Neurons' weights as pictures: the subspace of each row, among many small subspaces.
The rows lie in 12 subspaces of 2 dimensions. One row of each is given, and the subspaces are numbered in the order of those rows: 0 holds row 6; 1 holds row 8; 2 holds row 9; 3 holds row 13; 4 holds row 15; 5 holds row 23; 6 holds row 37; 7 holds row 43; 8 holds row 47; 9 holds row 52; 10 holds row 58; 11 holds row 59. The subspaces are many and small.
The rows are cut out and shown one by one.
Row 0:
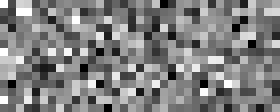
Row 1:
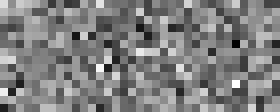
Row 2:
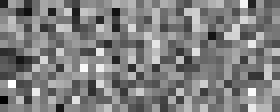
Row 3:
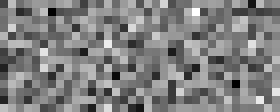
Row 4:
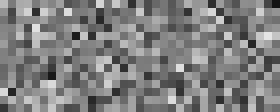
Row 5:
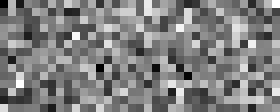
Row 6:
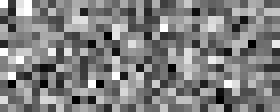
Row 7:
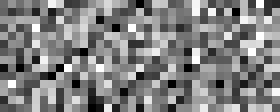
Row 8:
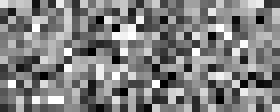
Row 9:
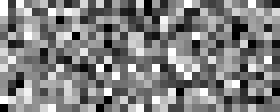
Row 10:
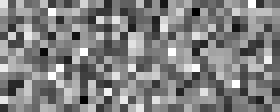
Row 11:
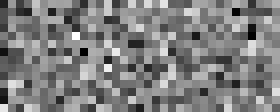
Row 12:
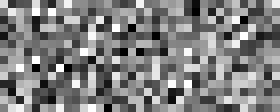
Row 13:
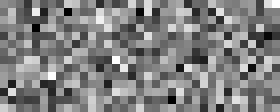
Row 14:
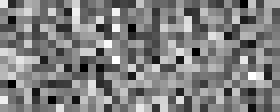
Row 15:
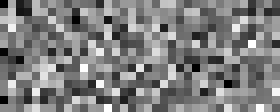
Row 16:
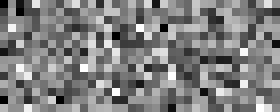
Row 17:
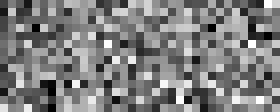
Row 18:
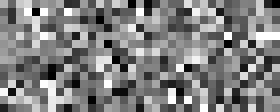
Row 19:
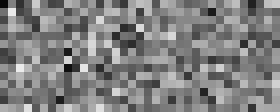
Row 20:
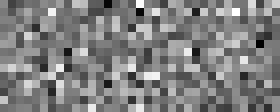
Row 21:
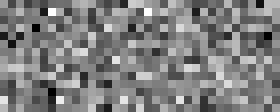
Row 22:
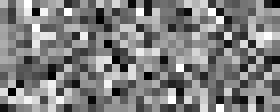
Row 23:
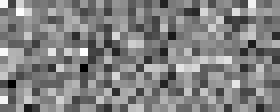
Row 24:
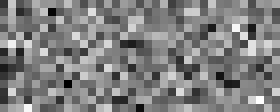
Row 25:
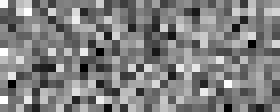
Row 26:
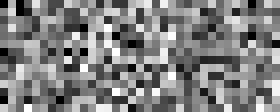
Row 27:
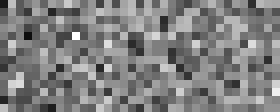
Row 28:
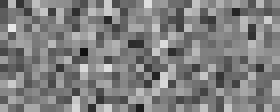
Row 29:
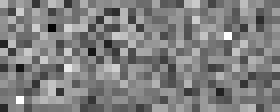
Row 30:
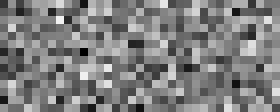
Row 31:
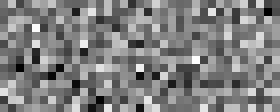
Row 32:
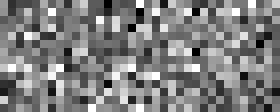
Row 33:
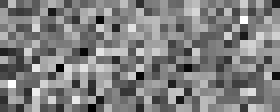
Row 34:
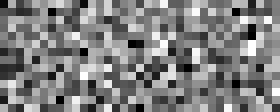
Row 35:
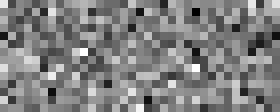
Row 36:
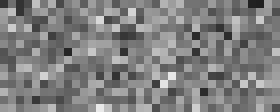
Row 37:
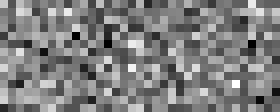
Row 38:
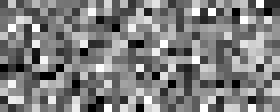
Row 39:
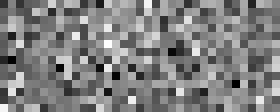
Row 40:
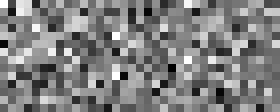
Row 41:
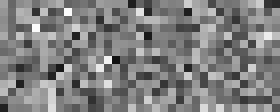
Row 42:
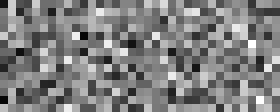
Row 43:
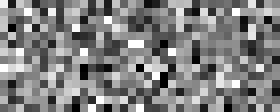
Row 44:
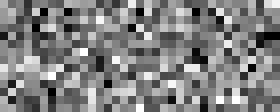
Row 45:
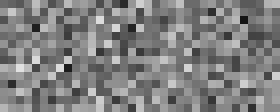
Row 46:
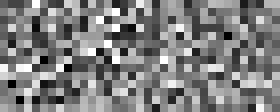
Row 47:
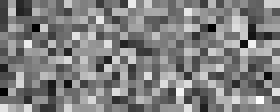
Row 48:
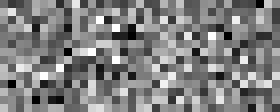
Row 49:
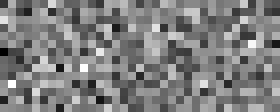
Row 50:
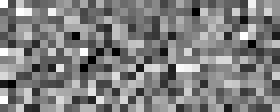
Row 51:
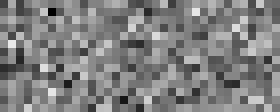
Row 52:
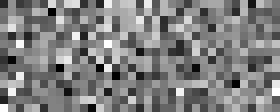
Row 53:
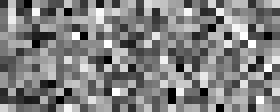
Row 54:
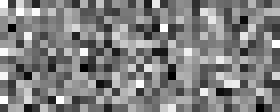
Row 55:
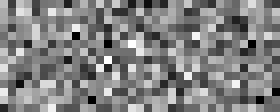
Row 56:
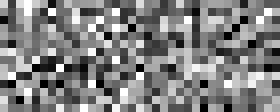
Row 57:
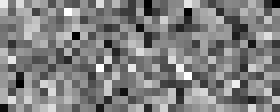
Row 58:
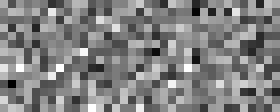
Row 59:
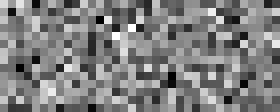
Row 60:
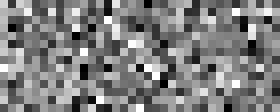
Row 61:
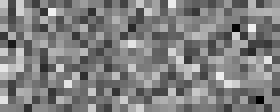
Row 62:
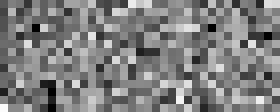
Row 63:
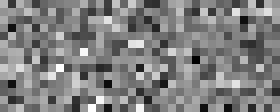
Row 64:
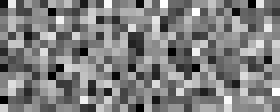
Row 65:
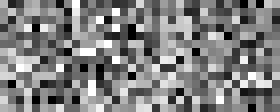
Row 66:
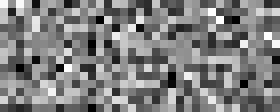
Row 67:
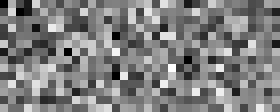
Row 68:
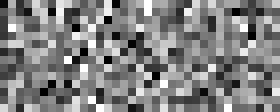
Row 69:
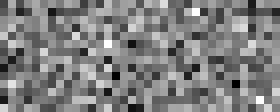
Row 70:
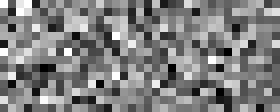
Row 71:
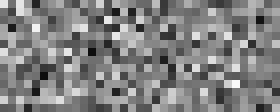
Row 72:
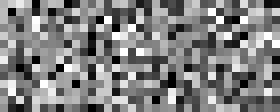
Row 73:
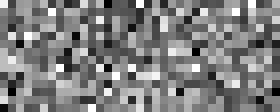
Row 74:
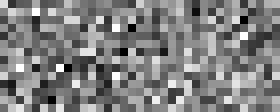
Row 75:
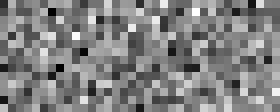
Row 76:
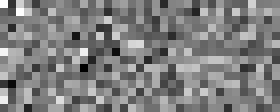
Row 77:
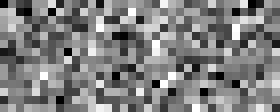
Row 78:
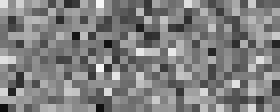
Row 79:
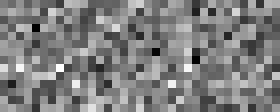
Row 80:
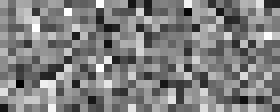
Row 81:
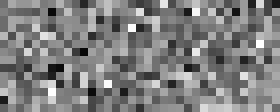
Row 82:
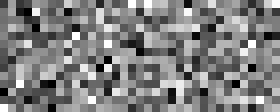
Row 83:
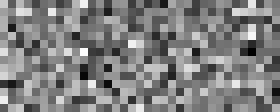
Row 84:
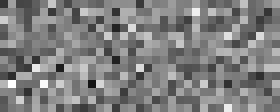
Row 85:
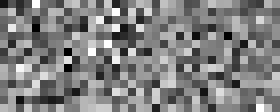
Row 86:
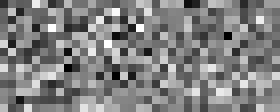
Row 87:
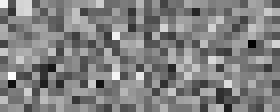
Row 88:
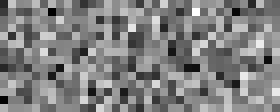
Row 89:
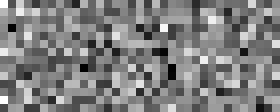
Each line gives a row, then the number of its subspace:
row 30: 10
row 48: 1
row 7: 10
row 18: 3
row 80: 6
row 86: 0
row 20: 9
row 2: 1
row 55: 6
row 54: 11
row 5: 2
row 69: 6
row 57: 2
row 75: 2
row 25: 4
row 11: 10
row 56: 0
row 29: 0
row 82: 6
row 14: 1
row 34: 10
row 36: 1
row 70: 0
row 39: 9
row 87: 0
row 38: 7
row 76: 5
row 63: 7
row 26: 5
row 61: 8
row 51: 8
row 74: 11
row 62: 8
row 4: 3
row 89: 11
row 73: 9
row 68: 7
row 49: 4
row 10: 2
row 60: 7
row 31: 7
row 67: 0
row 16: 11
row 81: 2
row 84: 0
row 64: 2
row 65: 1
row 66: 11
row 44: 3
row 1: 9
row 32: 9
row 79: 10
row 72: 11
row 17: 8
